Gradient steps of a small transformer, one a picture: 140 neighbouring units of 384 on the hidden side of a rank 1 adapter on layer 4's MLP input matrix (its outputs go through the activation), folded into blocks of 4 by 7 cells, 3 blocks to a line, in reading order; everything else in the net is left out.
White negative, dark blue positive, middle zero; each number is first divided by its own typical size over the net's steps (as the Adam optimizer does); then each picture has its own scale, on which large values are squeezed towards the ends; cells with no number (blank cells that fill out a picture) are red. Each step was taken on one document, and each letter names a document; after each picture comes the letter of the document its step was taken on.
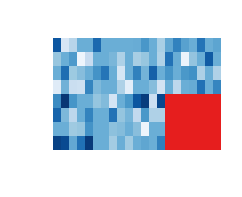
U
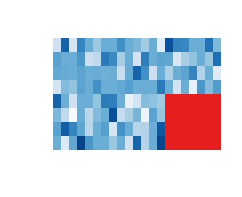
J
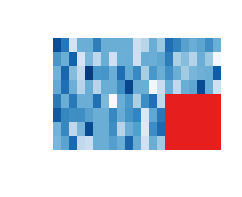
U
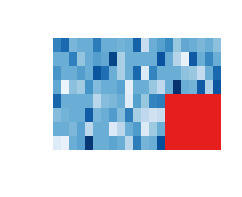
U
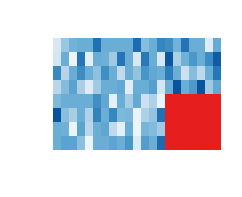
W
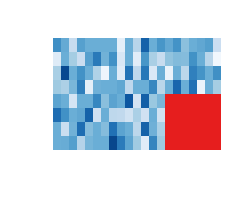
J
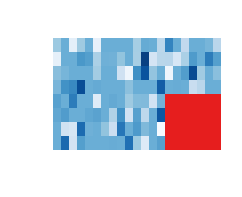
W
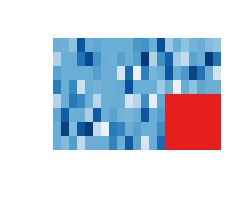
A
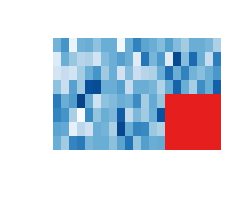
J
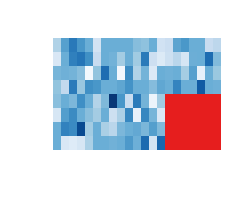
W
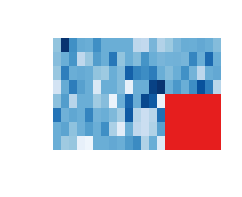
U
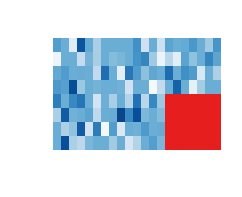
A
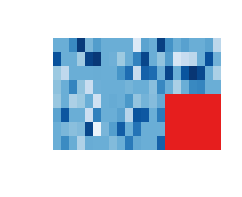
A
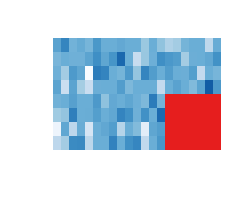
W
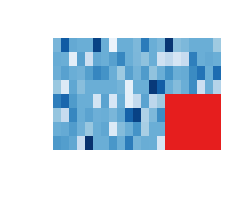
U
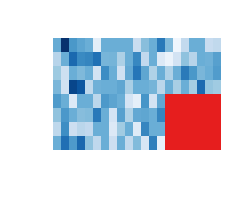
J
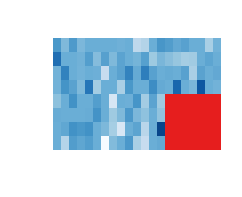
W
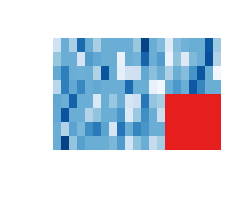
A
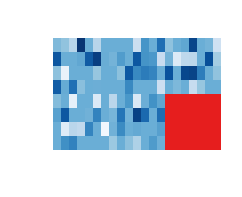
A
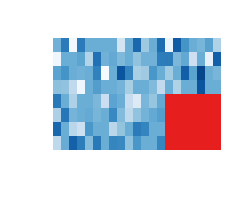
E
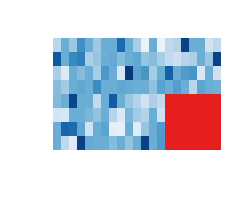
J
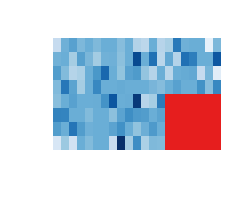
E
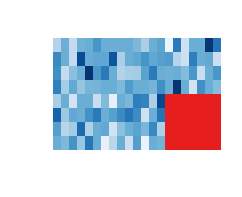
W
